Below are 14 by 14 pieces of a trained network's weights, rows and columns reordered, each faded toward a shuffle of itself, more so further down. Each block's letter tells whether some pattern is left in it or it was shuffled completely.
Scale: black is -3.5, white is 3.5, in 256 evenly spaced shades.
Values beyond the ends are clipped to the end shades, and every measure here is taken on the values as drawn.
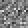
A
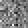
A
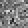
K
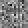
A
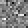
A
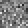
K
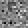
K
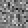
K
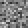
A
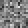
A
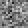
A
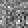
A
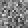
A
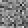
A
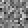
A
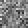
K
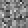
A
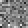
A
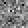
K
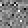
A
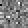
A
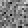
K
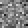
K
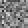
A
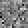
K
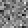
K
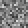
K
